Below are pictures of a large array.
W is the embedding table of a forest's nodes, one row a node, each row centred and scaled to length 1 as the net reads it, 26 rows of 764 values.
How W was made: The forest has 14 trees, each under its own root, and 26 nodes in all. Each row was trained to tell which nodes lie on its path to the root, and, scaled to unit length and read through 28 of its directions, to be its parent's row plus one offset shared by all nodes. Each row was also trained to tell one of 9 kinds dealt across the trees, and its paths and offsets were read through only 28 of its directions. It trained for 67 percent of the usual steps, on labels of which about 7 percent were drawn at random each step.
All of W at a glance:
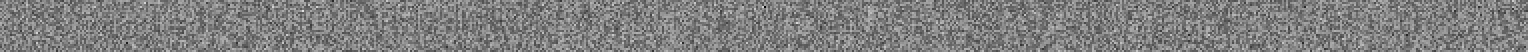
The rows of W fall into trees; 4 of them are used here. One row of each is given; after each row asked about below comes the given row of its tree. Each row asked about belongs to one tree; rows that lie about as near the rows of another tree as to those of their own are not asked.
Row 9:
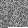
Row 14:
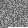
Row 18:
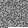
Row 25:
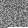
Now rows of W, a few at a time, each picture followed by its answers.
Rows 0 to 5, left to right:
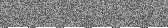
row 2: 18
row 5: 9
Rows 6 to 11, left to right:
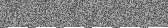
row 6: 25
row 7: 25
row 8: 25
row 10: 14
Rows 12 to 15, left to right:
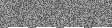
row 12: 25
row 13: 14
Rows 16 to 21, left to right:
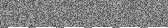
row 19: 18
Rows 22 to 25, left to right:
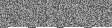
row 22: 18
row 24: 14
